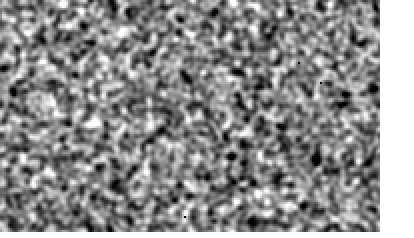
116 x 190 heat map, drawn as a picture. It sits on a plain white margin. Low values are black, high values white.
There are three isolated cells, each far lower than the cells round it. The histogram is bell-shaped. The texture is blotchy. There is no seam. There is no overall slope. On average the colour sits 50% of the way up the scale.
